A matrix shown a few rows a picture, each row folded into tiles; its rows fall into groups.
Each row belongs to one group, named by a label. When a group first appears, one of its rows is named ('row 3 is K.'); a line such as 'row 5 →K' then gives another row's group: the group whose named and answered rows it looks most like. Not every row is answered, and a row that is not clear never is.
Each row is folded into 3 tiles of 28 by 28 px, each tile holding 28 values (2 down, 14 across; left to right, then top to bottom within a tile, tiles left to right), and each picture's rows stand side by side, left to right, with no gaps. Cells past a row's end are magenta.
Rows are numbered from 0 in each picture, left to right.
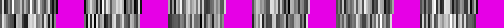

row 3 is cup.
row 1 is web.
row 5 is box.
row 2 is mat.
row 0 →box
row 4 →cup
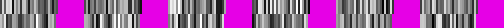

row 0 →web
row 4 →box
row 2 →cup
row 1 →box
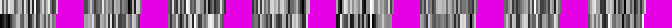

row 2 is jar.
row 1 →jar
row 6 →jar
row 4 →mat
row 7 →cup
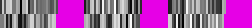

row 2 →jar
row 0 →web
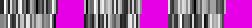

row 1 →mat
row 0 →jar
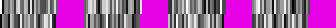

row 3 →web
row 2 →jar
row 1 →cup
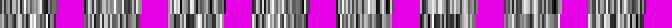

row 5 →mat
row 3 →jar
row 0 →box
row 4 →web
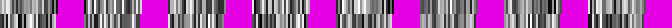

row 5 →jar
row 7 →mat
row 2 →cup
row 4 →web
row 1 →jar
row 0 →web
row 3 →mat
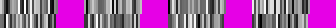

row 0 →box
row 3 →mat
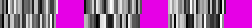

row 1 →box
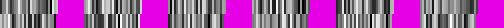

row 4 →cup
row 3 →box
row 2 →mat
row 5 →web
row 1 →cup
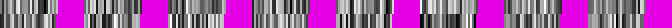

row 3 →box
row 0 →mat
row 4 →cup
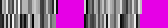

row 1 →mat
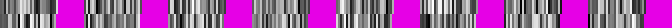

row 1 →web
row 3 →box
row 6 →box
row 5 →mat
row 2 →box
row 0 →cup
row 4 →cup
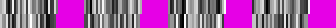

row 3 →cup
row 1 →mat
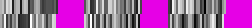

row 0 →web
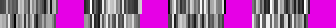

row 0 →jar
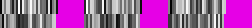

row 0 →web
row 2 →mat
